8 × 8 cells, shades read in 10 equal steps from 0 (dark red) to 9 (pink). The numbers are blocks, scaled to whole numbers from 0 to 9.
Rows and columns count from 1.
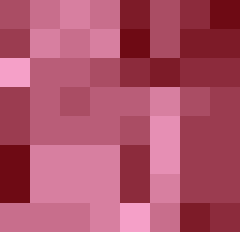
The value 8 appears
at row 5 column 6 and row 6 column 6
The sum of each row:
30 29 30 36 36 37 36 43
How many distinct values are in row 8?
5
